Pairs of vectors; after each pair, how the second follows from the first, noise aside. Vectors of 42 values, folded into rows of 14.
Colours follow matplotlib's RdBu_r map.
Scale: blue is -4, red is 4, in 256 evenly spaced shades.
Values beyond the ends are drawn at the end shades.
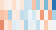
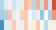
negated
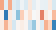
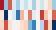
scaled up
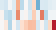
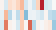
wrapped around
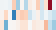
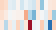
wrapped around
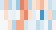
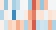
reversed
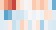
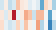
shuffled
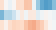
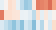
negated
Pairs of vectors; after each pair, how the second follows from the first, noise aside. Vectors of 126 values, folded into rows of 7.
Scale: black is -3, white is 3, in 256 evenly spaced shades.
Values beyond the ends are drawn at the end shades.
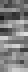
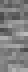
shrunk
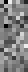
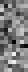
shuffled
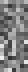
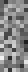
sign-scrambled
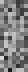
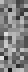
copied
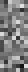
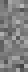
shrunk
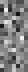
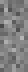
shrunk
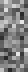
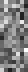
copied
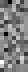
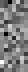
copied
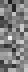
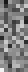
shuffled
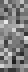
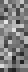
copied
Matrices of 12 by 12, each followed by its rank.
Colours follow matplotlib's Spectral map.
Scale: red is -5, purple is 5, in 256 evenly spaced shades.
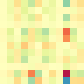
two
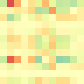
two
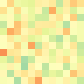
full rank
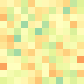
full rank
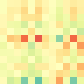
two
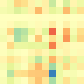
two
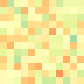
full rank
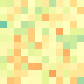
full rank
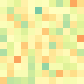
full rank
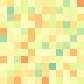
full rank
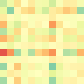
two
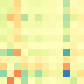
two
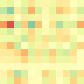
two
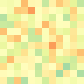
full rank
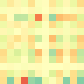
two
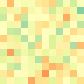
full rank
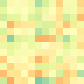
two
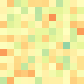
full rank
